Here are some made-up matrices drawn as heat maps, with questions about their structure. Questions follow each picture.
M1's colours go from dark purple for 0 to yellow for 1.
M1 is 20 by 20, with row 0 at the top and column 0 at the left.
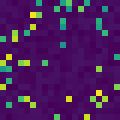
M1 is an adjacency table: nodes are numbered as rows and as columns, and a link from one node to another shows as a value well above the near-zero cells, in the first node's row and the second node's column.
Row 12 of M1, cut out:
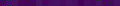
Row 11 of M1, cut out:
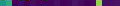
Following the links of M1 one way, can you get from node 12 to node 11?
no
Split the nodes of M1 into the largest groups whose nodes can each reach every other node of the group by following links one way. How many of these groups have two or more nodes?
1
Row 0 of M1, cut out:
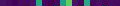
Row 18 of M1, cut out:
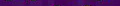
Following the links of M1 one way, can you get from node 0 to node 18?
no
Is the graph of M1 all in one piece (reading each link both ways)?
no
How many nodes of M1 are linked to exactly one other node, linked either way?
3
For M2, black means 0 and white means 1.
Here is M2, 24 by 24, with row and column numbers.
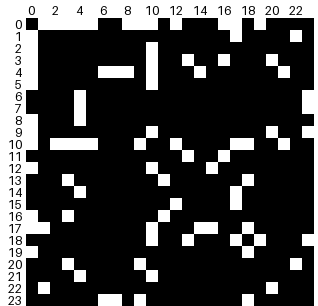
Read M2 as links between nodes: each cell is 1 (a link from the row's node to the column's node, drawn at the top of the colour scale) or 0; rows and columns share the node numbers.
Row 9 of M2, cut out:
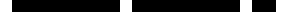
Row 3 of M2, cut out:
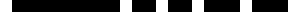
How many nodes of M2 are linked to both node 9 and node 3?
3
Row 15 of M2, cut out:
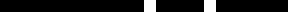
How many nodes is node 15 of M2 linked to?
2
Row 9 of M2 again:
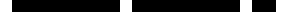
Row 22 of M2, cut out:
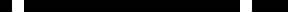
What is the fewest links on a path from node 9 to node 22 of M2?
2
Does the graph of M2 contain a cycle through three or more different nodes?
yes
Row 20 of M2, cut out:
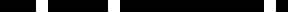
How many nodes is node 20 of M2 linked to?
3
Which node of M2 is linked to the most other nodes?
node 0
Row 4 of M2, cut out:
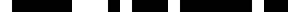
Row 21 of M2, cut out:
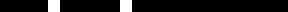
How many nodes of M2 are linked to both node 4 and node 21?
1
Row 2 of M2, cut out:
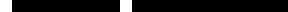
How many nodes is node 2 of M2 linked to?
2
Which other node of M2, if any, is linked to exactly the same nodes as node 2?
node 5
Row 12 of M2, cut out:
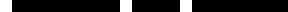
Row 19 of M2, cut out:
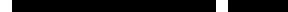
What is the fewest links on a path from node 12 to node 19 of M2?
2
